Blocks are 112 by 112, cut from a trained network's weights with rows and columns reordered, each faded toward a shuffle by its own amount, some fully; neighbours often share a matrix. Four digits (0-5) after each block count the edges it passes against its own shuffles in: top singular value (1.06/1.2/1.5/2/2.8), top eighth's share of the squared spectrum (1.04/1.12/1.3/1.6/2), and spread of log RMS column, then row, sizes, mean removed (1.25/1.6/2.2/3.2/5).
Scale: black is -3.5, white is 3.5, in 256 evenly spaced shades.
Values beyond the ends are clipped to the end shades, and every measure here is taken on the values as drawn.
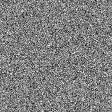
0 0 0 0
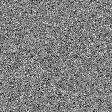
1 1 0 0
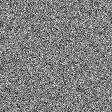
0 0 0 0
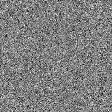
3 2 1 0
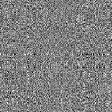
4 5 3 3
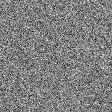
0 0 0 0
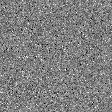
1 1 0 1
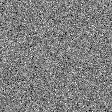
1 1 0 0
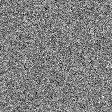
1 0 0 0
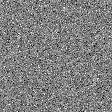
0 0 0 0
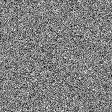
1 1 0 0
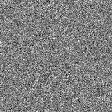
3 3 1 1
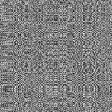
5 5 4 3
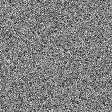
2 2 0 0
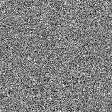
3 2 1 0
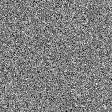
2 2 0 0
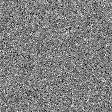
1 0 0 0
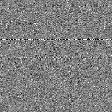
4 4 2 2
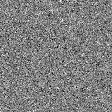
2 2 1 0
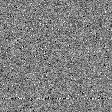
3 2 0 1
